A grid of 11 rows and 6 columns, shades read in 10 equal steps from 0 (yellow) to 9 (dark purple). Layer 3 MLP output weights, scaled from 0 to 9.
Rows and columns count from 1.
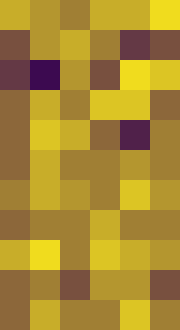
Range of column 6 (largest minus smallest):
6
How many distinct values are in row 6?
4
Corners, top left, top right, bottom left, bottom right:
2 0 5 4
